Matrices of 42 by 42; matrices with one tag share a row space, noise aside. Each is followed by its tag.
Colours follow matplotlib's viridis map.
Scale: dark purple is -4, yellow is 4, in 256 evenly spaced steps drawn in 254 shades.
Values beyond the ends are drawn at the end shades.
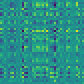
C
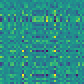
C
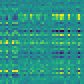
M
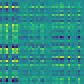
M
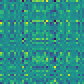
C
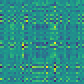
C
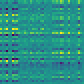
M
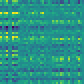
M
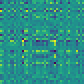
C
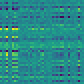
M
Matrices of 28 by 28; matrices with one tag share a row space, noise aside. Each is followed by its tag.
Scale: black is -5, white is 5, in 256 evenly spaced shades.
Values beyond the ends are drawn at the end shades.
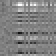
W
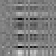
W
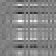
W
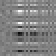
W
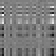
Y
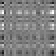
Y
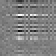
W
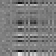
W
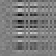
W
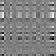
Y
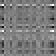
Y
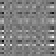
Y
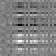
W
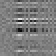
W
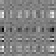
Y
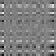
Y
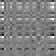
Y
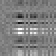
W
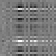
W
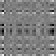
Y
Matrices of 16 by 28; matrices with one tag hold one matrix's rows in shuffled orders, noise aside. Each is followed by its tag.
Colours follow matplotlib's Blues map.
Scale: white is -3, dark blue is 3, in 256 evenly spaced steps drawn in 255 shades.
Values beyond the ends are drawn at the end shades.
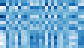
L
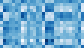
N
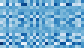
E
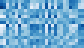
L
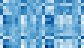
N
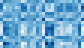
N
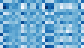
N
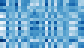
L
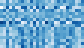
E
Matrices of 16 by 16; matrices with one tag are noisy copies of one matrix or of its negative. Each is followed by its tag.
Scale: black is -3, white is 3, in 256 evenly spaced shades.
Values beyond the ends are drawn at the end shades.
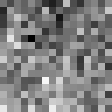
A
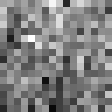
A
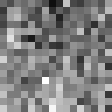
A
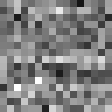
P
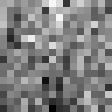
A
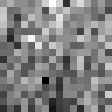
A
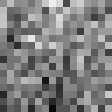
A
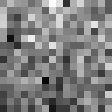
A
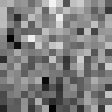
A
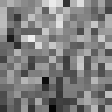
A
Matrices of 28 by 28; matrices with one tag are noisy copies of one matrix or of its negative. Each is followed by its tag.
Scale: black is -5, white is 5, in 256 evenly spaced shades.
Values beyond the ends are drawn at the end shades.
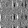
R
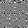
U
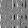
R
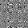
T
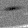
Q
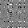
T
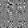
T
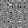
T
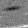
Q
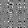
T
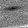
Q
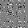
T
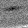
Q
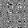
T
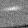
Q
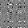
T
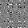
T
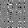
T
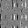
R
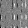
R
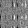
R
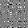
T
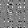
T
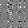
T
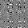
T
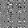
T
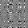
T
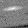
Q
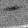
Q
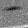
Q
